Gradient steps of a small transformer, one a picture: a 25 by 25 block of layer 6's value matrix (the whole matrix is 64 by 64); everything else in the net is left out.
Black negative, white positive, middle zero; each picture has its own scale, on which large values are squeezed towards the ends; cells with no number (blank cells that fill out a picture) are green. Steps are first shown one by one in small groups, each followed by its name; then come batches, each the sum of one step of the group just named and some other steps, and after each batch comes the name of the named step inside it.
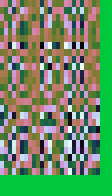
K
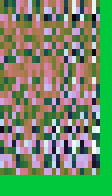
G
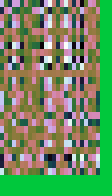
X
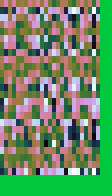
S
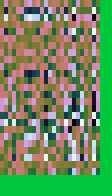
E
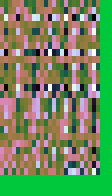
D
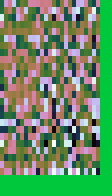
S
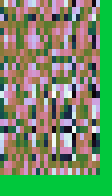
S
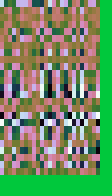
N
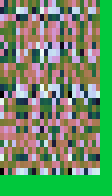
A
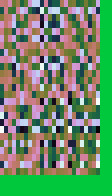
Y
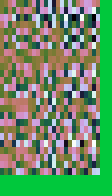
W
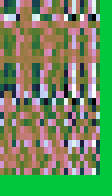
N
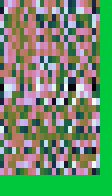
Y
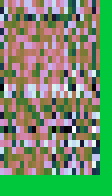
N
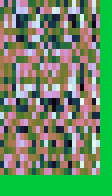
Y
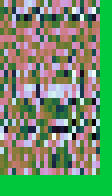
Y
